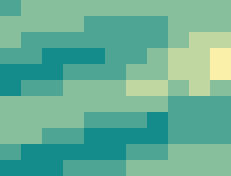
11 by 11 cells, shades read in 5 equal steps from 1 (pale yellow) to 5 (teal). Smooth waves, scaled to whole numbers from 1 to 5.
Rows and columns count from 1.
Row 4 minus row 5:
-1 -1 0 1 1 0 1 0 0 0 0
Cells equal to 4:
41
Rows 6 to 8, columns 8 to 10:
2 3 2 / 3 4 4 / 5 4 4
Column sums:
42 42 44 41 44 43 39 39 34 32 31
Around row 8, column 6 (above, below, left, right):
3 5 4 4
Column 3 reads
3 3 4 5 5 4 3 3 4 5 5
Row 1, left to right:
4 3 3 3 3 3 3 3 3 3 3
